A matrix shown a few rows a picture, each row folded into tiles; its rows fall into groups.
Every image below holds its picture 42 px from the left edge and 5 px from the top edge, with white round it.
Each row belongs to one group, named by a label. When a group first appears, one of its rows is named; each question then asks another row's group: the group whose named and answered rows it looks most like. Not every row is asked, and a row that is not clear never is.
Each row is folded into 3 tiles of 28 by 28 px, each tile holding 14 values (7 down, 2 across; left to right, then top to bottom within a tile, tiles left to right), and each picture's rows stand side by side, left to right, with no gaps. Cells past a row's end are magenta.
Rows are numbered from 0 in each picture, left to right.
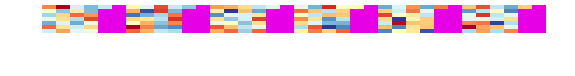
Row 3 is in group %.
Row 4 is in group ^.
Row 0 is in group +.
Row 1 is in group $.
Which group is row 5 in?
+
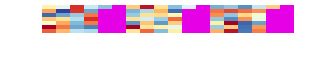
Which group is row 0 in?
$
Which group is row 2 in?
%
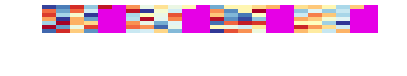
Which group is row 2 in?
^
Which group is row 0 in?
^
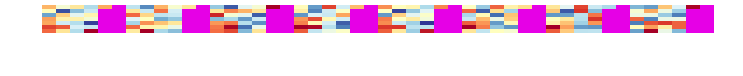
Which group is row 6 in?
$
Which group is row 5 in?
$
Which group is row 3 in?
$
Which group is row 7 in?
^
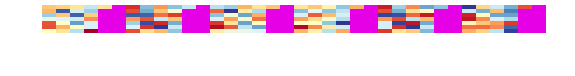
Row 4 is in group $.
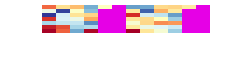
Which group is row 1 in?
^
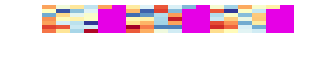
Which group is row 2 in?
$
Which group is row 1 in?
$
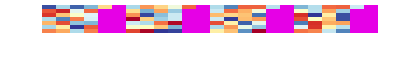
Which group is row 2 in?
%
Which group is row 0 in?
%
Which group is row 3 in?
^
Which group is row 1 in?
^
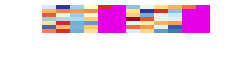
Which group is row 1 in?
^
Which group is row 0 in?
%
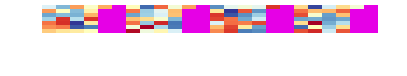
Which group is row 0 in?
$
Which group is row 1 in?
$
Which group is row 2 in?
^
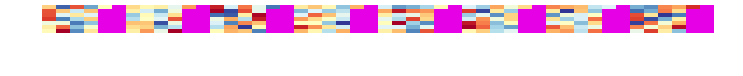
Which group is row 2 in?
$
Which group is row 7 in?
^
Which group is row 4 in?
%
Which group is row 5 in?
$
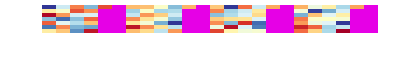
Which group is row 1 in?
+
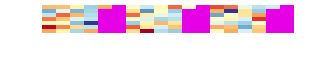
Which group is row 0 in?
+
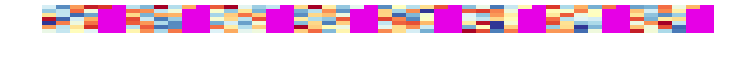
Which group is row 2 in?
+
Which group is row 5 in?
%
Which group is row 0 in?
^
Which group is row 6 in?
%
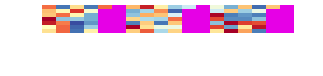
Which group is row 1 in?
+
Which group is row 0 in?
%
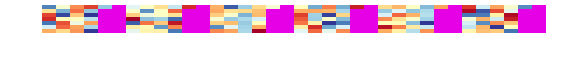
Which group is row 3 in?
%
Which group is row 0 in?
^
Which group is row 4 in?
+
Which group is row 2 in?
%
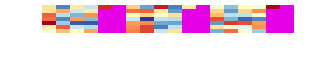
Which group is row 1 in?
%
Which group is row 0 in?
%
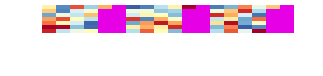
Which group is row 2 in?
%
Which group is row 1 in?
^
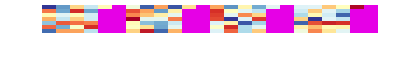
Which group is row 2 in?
%
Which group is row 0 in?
^
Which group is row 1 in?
%
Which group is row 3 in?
^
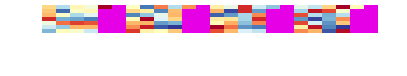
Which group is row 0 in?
^
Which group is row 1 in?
$
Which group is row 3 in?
%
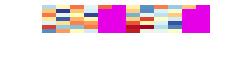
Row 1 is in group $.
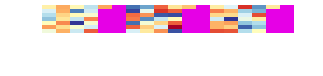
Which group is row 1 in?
^
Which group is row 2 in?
%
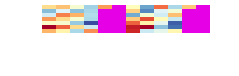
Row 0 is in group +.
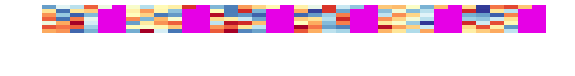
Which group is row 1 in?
^
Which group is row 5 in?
$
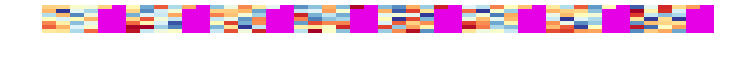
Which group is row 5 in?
$
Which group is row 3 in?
^
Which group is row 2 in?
%
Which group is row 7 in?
^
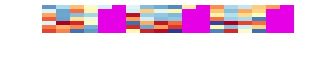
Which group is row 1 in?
^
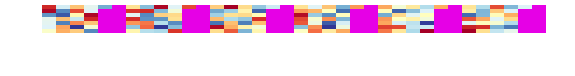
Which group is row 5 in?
$
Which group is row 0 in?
$
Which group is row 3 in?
%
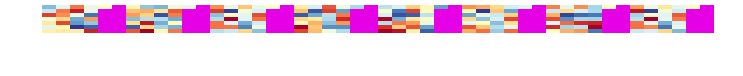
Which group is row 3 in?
$
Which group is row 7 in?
$
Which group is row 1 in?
%
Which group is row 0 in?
%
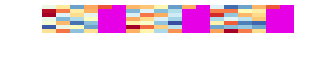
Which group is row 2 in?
%
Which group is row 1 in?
+
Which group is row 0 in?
%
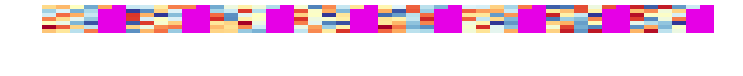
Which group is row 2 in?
^
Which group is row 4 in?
$
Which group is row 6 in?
%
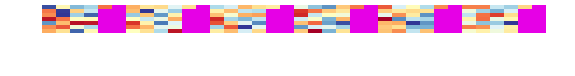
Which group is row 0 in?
^
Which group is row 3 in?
%
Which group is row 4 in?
%
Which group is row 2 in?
%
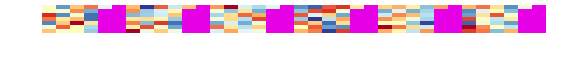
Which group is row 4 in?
+
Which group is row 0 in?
^
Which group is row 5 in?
+
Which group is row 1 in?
$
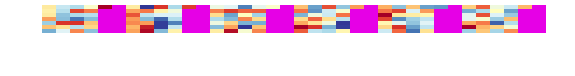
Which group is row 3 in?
$
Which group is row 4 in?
%
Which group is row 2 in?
%
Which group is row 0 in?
^
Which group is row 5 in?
+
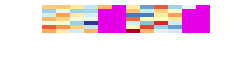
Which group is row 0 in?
+
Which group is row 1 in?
$
